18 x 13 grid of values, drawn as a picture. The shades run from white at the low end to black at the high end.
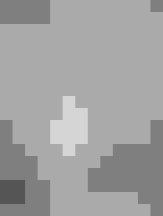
Stripes: none. Roughest part: bottom left. Ninth with the highest average: bottom left. Grain: blotchy. Ninth with the lowest average: centre. Average level on the scale: 40%.
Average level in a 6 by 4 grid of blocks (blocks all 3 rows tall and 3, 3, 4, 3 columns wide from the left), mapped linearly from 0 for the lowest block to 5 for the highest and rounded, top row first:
3 2 1 2 | 1 1 1 1 | 1 1 1 1 | 2 0 1 2 | 4 1 3 4 | 5 2 2 3
